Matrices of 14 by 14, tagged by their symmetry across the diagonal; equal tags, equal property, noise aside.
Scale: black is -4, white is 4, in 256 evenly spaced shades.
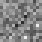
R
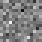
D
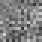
D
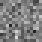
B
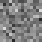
B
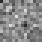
R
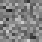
B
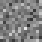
D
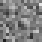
D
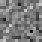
R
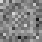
R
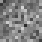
R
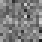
B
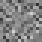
R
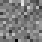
B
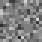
D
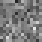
B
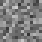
B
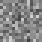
B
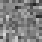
D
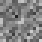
R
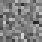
D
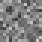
R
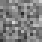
D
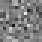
D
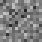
R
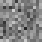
B
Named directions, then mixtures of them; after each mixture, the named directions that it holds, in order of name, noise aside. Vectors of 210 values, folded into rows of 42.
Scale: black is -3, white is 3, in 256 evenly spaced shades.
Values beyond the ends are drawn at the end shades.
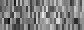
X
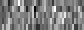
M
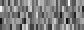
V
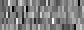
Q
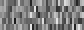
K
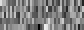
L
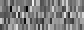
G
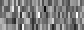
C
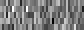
L, Q, X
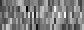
M, Q, X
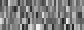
L, M, V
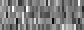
Q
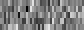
G, L, Q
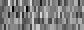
C, K, Q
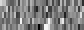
L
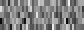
V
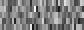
K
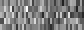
G, X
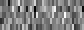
M, V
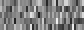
K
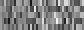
K, X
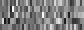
G, Q, X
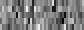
G, M
